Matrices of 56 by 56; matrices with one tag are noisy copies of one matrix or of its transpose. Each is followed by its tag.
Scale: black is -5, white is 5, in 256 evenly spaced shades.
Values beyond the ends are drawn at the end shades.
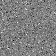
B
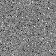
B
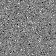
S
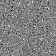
B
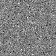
S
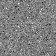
S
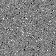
S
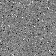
B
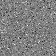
B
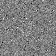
S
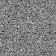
S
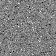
S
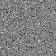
B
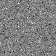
S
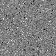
S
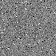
B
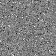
B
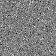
B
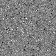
S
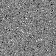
S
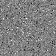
S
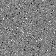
S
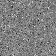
B
